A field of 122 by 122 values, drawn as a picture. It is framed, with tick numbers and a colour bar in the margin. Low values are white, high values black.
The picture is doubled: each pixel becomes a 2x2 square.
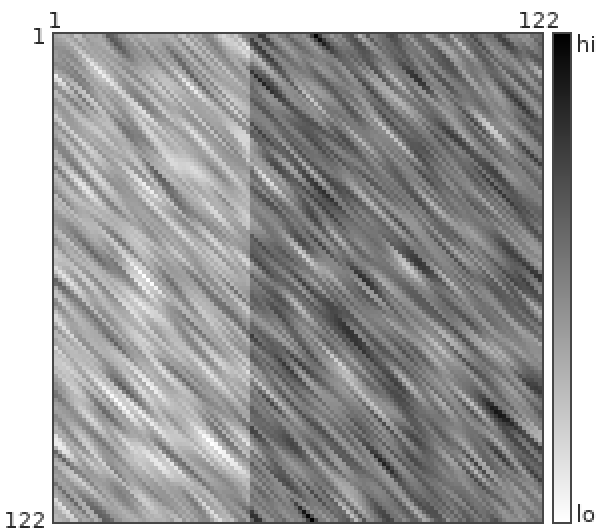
The values follow a bell shape. A vertical seam about 40% of the way across splits the table, and the right part is higher. The grain runs diagonally down to the right.
